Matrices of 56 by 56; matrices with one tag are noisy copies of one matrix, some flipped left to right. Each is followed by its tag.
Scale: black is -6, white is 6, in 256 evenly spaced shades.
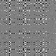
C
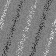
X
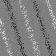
X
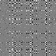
C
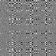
C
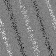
X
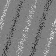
X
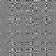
C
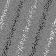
X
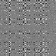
C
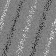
X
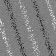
X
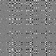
C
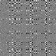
C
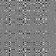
C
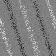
X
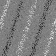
X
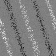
X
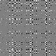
C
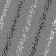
X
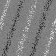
X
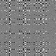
C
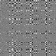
C
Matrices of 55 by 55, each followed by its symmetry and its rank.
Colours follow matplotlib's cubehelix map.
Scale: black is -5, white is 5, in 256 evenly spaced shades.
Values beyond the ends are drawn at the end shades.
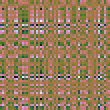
neither, rank two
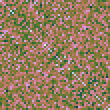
symmetric, full rank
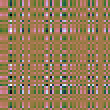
neither, rank one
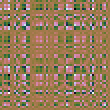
symmetric, rank two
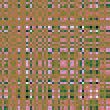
symmetric, rank two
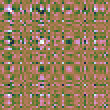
symmetric, rank three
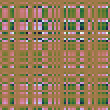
neither, rank one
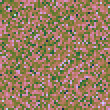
symmetric, full rank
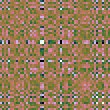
symmetric, rank three
